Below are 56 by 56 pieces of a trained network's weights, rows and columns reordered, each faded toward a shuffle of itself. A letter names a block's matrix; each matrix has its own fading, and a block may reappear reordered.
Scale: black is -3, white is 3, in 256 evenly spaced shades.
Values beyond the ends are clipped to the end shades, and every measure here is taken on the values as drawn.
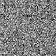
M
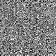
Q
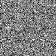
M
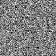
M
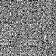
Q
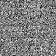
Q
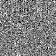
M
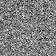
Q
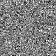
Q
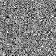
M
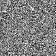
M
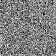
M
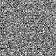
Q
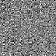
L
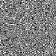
L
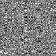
L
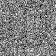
M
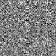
L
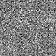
M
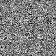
Q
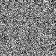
Q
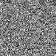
M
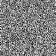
Q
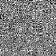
L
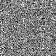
Q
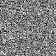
Q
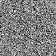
M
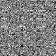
Q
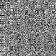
L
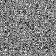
M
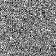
M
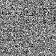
M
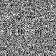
Q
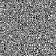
L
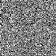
Q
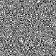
L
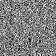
M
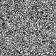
Q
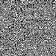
Q
